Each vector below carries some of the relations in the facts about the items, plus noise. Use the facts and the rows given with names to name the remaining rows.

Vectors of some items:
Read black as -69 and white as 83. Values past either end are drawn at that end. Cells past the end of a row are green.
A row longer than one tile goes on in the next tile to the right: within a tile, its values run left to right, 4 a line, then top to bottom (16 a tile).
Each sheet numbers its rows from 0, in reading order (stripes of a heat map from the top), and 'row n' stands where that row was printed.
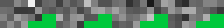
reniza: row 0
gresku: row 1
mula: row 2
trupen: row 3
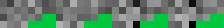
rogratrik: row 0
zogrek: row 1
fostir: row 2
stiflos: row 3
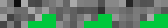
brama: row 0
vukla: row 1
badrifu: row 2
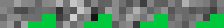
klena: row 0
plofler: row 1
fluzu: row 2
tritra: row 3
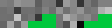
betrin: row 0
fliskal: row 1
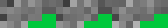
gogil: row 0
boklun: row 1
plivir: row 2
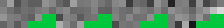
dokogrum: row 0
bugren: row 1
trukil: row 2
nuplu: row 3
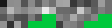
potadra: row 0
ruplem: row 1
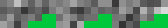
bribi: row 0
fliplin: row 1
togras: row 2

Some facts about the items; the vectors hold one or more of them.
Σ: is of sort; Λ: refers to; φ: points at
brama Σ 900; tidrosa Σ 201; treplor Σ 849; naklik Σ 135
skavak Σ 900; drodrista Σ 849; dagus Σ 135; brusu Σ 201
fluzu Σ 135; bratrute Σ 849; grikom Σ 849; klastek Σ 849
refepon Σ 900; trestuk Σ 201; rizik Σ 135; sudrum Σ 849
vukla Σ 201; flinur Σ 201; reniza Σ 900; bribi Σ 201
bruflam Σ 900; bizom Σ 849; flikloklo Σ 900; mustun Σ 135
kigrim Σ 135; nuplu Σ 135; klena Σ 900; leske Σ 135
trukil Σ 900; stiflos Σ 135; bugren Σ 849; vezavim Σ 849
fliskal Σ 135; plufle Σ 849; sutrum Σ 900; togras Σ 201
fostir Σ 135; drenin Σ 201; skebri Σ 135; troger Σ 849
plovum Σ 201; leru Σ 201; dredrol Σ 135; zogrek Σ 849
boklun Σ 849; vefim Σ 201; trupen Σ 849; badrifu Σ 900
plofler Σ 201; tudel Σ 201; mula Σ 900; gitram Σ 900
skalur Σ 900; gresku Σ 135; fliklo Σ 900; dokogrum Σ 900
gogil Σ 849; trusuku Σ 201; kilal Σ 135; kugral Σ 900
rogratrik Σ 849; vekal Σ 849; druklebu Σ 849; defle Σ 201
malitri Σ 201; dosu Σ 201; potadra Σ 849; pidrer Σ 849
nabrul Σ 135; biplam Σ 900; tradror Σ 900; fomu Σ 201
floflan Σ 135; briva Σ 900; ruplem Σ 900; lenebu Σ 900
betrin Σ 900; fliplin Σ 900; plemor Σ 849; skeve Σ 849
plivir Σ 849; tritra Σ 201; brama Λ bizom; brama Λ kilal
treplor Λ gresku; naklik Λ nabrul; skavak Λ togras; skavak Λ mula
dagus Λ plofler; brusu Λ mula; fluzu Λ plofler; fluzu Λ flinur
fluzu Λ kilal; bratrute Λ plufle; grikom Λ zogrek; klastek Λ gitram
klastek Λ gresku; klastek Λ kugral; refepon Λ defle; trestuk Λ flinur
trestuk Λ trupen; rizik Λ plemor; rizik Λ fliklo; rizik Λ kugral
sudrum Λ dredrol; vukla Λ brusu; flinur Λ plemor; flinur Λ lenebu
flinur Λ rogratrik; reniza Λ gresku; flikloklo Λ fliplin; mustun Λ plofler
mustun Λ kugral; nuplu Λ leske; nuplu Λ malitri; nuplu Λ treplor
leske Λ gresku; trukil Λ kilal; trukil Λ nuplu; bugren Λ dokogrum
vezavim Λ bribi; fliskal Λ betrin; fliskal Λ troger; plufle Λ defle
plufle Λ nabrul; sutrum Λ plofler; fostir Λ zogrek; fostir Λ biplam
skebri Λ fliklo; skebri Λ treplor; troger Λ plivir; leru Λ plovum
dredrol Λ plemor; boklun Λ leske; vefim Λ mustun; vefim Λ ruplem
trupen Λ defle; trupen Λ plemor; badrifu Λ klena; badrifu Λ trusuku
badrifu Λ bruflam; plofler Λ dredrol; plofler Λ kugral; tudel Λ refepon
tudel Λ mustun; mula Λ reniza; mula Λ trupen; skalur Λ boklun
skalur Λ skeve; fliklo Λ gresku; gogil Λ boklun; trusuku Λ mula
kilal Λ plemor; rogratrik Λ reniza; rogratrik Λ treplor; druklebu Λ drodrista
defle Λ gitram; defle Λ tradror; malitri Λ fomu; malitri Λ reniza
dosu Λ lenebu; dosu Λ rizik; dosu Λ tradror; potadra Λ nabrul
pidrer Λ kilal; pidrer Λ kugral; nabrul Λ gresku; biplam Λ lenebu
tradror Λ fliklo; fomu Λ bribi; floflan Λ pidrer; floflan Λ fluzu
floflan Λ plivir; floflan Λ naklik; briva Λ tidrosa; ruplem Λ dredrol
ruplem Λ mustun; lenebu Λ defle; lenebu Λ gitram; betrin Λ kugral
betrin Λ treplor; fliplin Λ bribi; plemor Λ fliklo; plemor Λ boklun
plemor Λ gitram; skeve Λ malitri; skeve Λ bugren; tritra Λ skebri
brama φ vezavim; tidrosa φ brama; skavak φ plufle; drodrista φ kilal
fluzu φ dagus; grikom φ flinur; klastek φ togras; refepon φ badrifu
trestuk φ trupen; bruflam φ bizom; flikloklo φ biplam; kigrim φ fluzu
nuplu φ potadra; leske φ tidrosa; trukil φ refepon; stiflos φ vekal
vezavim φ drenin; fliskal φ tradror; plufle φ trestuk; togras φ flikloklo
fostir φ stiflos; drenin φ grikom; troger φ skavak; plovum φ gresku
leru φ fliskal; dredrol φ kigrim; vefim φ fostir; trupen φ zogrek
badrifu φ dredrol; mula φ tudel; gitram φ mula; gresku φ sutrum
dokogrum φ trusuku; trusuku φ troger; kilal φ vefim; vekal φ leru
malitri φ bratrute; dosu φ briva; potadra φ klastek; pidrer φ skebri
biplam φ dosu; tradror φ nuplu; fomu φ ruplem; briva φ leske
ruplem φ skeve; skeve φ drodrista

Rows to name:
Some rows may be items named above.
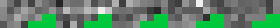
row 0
fluzu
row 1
klastek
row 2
flinur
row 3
treplor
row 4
malitri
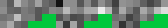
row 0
dagus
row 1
potadra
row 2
togras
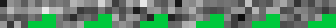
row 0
potadra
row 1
lenebu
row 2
nabrul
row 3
plemor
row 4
dosu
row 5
trestuk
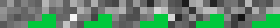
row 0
gitram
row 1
mustun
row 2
flikloklo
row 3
leske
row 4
dosu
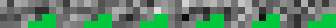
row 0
flinur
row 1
skebri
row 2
biplam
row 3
defle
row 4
plofler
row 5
tidrosa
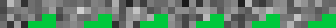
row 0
leru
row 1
pidrer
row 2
dredrol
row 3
vezavim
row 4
briva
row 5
dagus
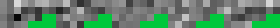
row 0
defle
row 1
vefim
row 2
trukil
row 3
dagus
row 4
lenebu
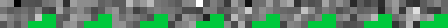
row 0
skavak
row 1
rizik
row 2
naklik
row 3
fliklo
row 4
vekal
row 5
ruplem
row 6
trusuku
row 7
kilal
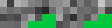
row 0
flinur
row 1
refepon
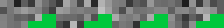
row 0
troger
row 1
tradror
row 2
kigrim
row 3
vezavim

